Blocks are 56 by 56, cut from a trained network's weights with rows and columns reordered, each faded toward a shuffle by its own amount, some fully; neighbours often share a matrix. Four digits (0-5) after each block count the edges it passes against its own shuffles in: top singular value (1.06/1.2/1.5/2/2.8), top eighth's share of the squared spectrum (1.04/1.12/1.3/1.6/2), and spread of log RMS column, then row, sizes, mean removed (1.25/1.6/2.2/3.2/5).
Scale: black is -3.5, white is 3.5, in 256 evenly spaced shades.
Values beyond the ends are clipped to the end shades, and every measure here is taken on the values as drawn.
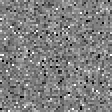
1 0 0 0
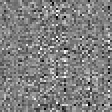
3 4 3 2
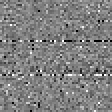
4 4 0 2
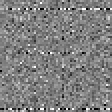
4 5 1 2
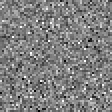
1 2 0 0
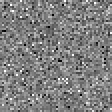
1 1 0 0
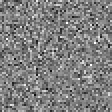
1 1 0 0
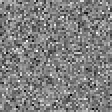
0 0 0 0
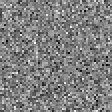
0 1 0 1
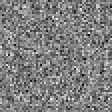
2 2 0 1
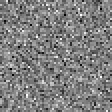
0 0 0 0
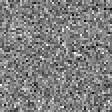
0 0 0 0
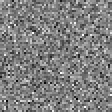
2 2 0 1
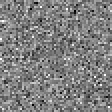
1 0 0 0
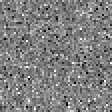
0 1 0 0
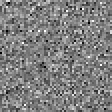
3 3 1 2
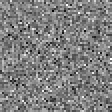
0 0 0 0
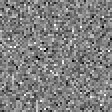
2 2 0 0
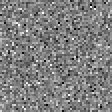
0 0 0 0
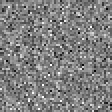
1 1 0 0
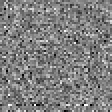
3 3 0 2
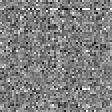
3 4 0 2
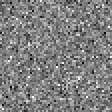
1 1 0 0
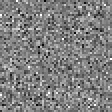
2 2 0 1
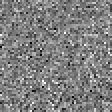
1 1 0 0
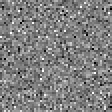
1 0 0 0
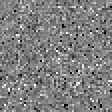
1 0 0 0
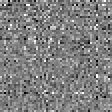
3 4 3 3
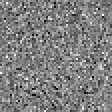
1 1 0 0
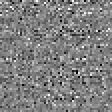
2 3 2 2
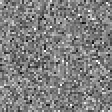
0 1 0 0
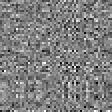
4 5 2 3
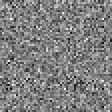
3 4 1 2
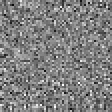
3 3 1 1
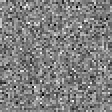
2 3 0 2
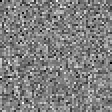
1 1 0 0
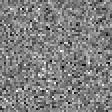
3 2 0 1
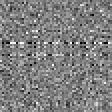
4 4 1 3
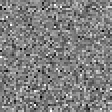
2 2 0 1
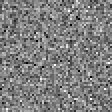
1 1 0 0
